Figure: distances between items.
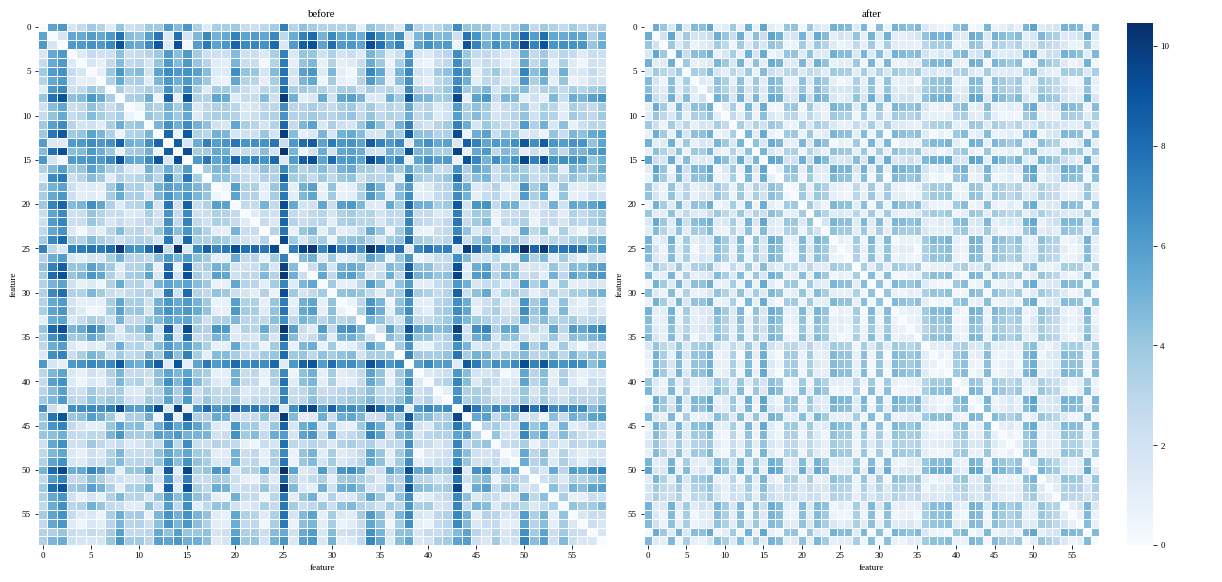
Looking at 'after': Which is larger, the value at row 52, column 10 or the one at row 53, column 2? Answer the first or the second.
the second
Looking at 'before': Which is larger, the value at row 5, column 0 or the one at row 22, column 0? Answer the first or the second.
the first
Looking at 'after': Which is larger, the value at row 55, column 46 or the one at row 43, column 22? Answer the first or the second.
the first
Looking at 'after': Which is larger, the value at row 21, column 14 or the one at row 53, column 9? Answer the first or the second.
the first
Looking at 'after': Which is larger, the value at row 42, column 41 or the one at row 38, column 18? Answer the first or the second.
the first
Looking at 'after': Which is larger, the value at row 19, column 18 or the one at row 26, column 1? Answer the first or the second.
the second
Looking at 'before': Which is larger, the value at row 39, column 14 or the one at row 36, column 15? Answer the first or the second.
the second
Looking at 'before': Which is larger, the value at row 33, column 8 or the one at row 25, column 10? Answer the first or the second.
the second
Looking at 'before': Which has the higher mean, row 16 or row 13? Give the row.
13
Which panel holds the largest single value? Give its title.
before
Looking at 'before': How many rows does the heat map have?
59
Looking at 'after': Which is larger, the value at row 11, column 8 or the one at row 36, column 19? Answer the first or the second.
the second
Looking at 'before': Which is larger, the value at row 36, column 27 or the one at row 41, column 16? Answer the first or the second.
the first
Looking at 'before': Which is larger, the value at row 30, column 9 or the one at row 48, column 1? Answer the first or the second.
the second
